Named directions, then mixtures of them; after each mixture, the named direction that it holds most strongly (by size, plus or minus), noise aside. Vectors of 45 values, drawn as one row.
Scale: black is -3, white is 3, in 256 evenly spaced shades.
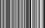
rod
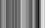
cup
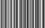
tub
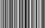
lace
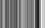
cup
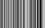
lace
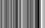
cup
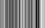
cup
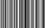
lace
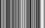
cup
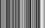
cup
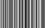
lace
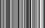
rod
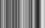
cup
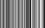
rod
